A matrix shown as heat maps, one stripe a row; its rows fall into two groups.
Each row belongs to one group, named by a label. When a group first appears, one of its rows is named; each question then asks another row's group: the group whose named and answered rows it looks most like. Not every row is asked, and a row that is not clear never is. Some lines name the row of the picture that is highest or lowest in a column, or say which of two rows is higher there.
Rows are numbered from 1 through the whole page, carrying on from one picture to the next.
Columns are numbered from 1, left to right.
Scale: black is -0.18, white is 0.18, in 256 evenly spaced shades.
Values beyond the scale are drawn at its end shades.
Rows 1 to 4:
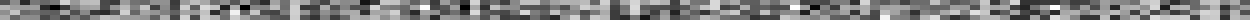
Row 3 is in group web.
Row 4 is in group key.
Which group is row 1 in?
web
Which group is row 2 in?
key
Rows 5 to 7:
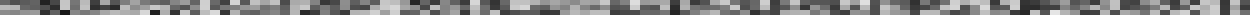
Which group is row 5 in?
web
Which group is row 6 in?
web
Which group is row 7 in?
key
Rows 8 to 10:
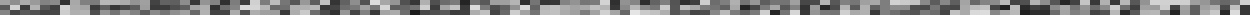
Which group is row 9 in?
web
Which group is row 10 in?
web
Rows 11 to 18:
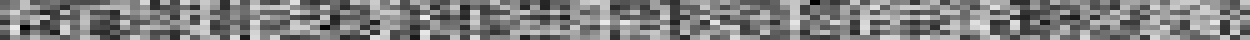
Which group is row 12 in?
key
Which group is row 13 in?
web
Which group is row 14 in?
key
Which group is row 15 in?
web
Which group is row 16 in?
web
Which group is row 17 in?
web
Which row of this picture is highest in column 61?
15
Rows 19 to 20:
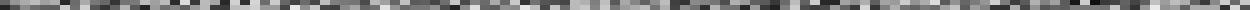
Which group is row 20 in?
web
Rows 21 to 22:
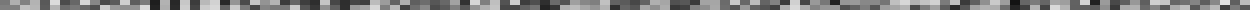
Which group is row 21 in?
key
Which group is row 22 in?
key
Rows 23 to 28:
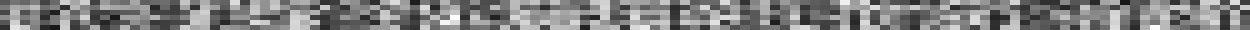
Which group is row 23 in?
web
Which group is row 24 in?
key
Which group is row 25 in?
web
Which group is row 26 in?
web
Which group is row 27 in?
web
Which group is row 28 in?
web
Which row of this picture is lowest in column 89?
28
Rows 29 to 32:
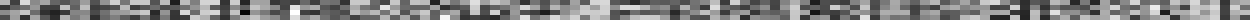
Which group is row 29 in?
key
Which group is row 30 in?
web
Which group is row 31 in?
key
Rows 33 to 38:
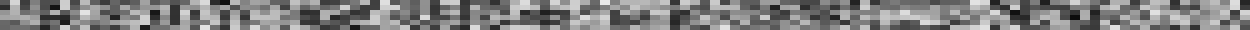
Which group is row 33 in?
web
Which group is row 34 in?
web
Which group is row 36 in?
key
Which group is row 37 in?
key
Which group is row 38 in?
web
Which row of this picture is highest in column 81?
37
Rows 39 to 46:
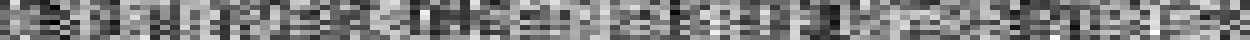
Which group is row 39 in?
web
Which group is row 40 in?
web
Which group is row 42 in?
key
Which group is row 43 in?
web
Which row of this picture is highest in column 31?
39
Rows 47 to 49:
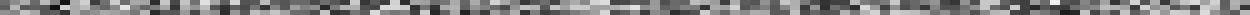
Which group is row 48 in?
web
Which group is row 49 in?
key
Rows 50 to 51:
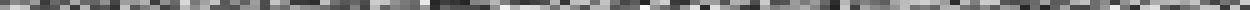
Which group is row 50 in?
key
